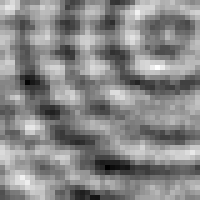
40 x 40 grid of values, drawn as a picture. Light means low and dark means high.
Odd rows or columns: none. Slope: none. Ninth with the highest average: bottom middle. Histogram: bell-shaped. Rings: centred on the top right. Stripes: horizontal, repeating 7 times.
